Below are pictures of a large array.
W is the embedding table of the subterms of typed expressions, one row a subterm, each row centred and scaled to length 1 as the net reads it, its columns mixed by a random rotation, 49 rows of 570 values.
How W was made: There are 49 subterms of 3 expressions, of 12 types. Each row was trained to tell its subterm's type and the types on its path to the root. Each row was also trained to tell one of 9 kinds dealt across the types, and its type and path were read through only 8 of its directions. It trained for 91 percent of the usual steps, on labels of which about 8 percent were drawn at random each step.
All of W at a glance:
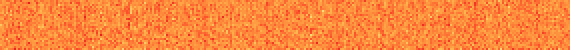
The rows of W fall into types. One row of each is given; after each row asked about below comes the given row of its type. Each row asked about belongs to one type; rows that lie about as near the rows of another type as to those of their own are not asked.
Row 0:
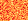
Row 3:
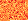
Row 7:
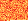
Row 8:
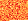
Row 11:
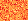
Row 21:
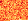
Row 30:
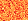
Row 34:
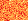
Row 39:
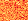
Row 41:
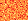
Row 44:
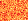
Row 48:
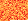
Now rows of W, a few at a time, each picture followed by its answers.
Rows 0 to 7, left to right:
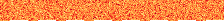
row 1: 48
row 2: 21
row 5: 8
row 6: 11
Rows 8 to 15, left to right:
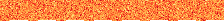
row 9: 7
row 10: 8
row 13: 39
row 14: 11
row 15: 34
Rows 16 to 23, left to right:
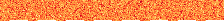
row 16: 41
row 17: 44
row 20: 34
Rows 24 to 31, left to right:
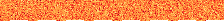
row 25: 8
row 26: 7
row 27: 8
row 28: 11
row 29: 7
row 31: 48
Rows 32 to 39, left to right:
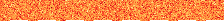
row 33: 30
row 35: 41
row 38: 7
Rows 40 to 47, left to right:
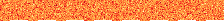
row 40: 34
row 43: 21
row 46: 48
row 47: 34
